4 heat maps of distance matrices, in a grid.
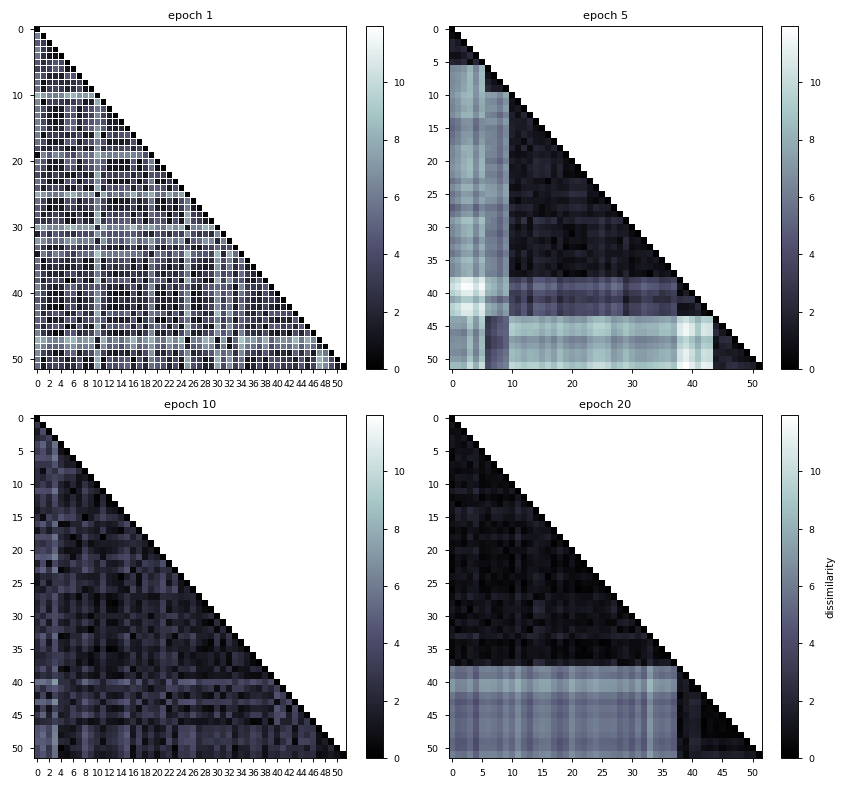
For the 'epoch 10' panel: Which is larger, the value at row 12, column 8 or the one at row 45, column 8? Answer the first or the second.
the second
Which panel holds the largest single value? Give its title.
epoch 5
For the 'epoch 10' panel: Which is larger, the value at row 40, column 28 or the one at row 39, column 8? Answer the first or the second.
the first
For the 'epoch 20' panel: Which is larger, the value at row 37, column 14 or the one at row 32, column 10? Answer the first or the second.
the first
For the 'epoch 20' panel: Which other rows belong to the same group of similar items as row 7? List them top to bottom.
0, 1, 2, 3, 4, 5, 6, 8, 9, 10, 11, 12, 13, 14, 15, 16, 17, 18, 19, 20, 21, 22, 23, 24, 25, 26, 27, 28, 29, 30, 31, 32, 33, 34, 35, 36, 37
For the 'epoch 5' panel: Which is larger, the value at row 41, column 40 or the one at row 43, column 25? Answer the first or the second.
the second
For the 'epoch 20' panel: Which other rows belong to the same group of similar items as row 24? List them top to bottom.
0, 1, 2, 3, 4, 5, 6, 7, 8, 9, 10, 11, 12, 13, 14, 15, 16, 17, 18, 19, 20, 21, 22, 23, 25, 26, 27, 28, 29, 30, 31, 32, 33, 34, 35, 36, 37
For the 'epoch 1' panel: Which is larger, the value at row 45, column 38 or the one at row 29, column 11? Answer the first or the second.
the second
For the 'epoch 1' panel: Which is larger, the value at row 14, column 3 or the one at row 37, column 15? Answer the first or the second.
the second
